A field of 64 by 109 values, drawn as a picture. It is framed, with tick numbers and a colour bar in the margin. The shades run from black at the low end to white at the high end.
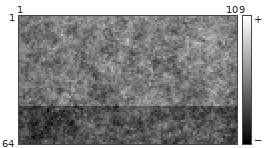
The field is mottled with small blotches. A horizontal seam about 70% of the way down splits the table, and the top part is higher. There are no regular stripes. The ninth with the lowest average is the bottom left.
